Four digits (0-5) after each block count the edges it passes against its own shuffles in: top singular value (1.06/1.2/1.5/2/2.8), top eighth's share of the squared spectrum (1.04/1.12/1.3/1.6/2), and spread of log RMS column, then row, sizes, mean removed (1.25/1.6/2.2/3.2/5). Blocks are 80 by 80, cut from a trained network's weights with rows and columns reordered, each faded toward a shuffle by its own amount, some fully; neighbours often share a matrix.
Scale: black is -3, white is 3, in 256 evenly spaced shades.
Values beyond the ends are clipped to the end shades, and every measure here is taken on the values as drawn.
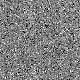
0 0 0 0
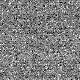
2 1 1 0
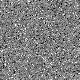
0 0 0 0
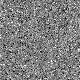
0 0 0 0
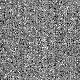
2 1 0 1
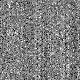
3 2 0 1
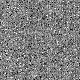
1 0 0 0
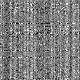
4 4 1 3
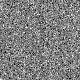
0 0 0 0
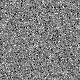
0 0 0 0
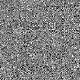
3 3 2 2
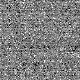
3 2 2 0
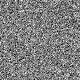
1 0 0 0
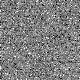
1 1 1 0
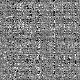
3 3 3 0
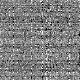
4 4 3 0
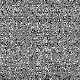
3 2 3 0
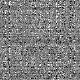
3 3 3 0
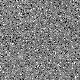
1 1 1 0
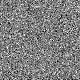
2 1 0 0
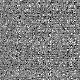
3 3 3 0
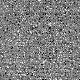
2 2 2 0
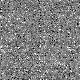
2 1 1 0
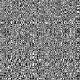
4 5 3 3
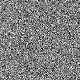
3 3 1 1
